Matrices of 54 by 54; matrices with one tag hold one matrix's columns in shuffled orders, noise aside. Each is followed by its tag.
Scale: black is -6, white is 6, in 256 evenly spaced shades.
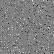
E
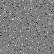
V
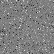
E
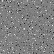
E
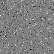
V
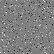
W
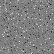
V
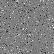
E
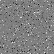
W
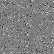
W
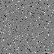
W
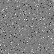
V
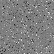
W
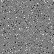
E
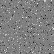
E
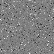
V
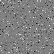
E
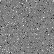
E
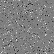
W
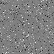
W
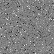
V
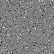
E
